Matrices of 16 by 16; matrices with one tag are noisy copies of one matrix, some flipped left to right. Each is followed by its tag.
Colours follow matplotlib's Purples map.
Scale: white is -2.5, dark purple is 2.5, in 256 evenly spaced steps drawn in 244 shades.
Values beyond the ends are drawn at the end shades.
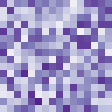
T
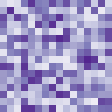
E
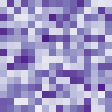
E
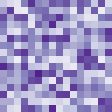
E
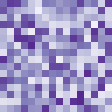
T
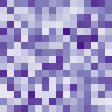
T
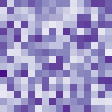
T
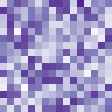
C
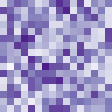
C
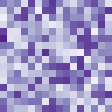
C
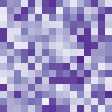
C
